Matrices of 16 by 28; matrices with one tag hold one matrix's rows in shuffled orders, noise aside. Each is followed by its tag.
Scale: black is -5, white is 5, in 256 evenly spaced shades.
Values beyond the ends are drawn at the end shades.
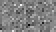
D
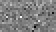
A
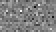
A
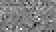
A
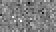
D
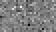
D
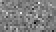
A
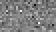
A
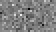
D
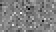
D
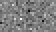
D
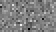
D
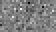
D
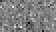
D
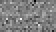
A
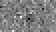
D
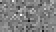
D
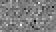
A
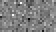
D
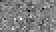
D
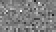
A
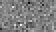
D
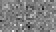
D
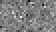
D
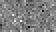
D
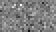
D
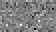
A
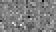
D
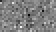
D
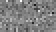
A
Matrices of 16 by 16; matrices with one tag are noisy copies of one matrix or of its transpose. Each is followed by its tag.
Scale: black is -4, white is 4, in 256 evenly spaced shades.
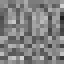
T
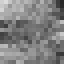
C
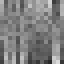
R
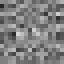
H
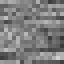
R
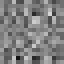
H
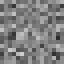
H
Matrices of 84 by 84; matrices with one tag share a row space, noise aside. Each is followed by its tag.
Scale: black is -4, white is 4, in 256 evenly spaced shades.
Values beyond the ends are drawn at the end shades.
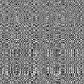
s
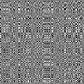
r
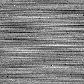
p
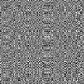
r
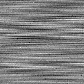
p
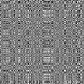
r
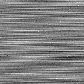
p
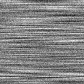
p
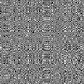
r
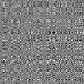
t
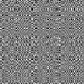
s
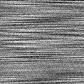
p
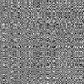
t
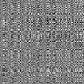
t
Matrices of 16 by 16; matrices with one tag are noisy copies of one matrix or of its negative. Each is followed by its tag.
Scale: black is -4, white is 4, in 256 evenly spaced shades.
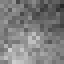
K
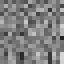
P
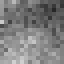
K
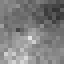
K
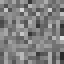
P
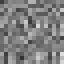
P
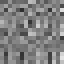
P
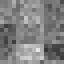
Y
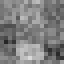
Y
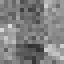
Y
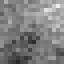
K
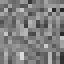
P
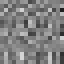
P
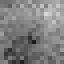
K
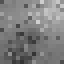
K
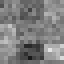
Y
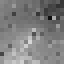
K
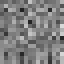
P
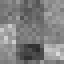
Y
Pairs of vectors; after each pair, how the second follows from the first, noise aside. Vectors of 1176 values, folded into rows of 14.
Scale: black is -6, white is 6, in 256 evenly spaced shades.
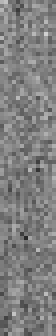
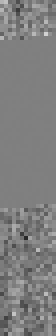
partly zeroed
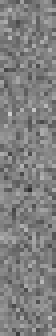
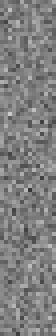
sign-scrambled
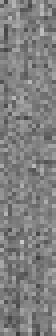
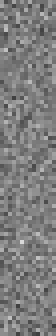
sign-scrambled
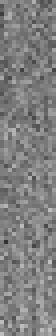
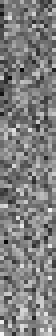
scaled up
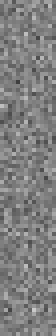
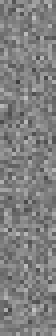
copied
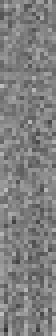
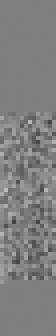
partly zeroed
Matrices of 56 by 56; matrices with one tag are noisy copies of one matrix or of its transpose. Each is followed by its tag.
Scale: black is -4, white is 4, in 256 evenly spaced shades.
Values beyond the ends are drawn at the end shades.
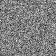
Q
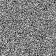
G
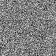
G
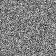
Q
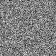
Q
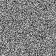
G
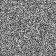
Q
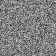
Q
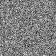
Q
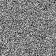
G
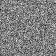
Q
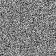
G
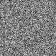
Q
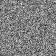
Q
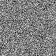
G
